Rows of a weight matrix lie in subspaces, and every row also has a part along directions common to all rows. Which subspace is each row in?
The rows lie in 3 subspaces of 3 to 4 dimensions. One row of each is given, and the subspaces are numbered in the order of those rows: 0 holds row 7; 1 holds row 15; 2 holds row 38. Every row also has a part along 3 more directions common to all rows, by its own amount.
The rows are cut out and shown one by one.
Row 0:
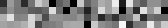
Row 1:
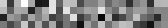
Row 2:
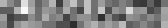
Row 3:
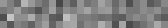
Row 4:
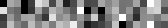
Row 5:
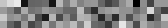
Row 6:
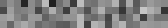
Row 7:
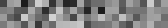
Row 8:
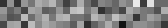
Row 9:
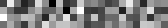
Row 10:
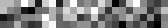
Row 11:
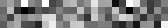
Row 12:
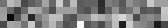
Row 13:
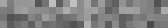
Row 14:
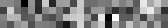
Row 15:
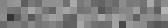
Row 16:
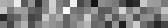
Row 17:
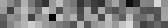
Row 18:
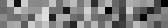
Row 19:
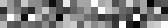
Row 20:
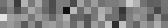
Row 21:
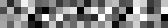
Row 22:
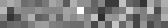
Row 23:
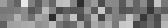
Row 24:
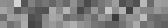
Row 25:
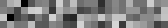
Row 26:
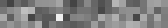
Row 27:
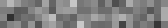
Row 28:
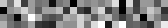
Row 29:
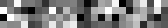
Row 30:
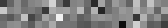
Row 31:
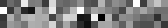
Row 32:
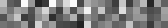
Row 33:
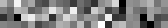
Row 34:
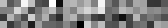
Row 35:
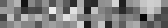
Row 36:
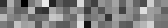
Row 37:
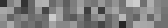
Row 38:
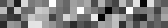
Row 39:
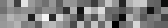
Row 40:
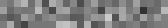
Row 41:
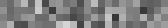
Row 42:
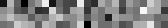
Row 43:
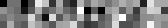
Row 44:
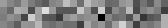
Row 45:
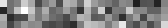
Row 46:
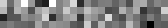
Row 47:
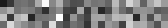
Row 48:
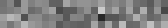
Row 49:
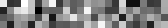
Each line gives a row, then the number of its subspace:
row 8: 2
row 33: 0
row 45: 0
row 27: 1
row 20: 2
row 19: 1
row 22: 2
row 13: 1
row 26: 1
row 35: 0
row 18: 2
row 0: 0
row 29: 2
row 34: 1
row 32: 0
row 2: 0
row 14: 0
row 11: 1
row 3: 1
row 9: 2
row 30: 1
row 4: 2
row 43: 2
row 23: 1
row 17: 1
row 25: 1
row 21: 2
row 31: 2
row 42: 0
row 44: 2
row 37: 1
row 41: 0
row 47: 1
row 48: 0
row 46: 0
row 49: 1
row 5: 2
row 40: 0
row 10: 1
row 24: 2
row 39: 2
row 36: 0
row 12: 1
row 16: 2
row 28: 0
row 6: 0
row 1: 2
